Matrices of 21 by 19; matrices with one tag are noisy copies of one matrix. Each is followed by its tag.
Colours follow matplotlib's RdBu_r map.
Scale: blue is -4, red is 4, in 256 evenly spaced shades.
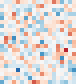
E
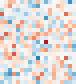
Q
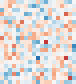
Q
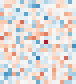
Q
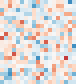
Q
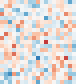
Q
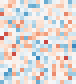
Q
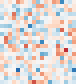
E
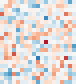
Q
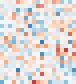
E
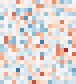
E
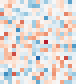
Q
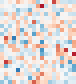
E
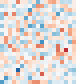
E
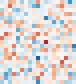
Q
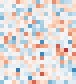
E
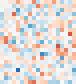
E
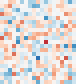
Q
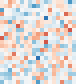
Q
